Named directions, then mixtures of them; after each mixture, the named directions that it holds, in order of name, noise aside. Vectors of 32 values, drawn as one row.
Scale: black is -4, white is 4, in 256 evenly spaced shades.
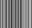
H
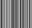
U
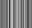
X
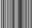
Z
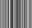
X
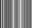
U, Z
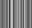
X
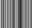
Z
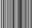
Z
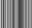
Z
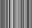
X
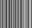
H, X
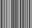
U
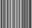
H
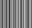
H, X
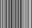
H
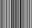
H, U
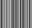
U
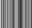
Z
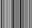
U, Z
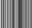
Z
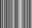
Z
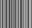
H, X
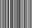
U, X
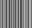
H, X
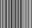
H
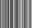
X, Z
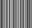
U, X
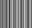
H, X
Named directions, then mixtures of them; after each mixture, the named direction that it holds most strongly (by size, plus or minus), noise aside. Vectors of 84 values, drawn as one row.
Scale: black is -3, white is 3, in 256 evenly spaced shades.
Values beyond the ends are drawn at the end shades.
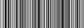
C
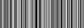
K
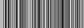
C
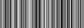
K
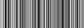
C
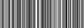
K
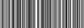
K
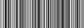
C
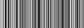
C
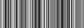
C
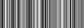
C
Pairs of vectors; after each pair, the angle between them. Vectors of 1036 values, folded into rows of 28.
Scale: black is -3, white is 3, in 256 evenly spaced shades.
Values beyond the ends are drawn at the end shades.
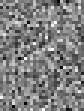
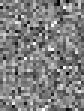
nearly parallel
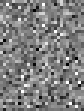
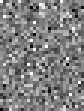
partly aligned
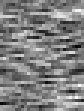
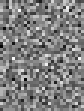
orthogonal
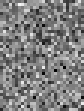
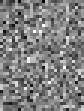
partly opposed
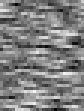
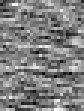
nearly opposite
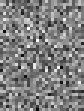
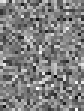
orthogonal
